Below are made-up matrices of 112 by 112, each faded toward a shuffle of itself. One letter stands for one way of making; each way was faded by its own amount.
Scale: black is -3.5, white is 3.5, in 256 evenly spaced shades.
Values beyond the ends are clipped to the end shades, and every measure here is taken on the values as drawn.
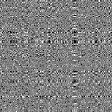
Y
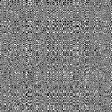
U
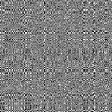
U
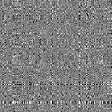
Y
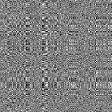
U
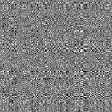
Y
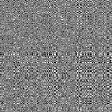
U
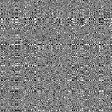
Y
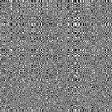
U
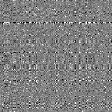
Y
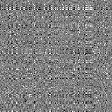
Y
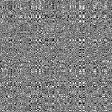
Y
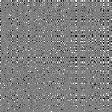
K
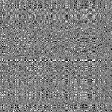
Y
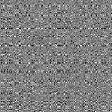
Y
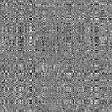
U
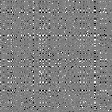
K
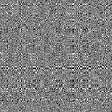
Y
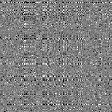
Y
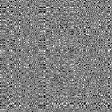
Y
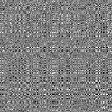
U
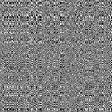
U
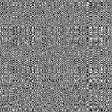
U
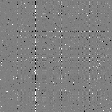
K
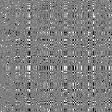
K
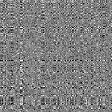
Y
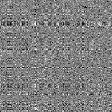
Y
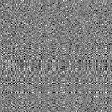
Y
